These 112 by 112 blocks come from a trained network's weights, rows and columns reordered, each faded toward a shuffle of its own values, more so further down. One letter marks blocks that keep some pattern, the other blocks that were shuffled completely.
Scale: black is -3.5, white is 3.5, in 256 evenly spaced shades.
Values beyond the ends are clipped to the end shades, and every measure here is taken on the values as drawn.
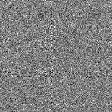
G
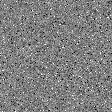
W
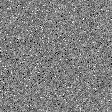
W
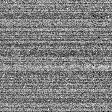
G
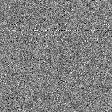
G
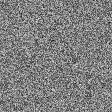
W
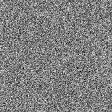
G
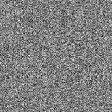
G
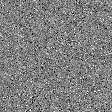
W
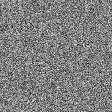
G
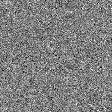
G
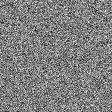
W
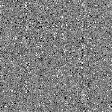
G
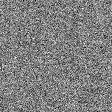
W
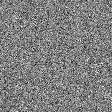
W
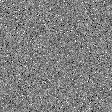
W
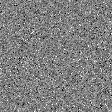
G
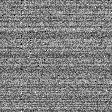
G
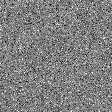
W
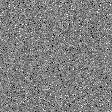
G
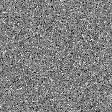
W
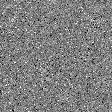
W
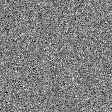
W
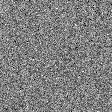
W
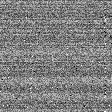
G
